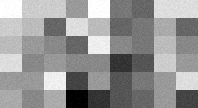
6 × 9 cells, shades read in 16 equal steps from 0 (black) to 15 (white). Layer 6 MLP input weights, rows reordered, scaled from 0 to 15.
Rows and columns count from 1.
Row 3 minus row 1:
-4 -3 -4 -3 -1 1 1 -2 -5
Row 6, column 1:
10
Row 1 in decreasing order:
15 15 13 13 12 12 9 7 6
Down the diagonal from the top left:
15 11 8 8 9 5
